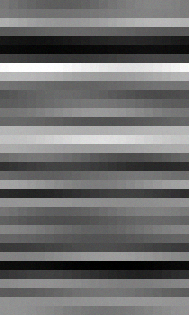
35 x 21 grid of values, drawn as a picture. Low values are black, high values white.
No overall slope runs across the table. The values follow a bell shape. The grain runs across in streaks.
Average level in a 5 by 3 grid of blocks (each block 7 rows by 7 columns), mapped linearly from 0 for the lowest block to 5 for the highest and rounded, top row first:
001 / 554 / 555 / 112 / 222
